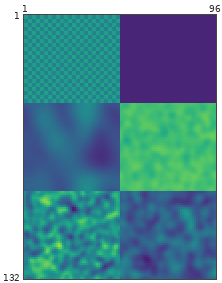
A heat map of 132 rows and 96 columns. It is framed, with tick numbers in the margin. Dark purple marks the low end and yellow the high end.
The table splits into 3 rows of 2 panels. Panel 1,1: middling, checkered. Panel 1,2: very low, flat. Panel 2,1: low, smooth. Panel 2,2: high, blotchy, faint in contrast. Panel 3,1: middling, blotchy, strong in contrast. Panel 3,2: low, blotchy.
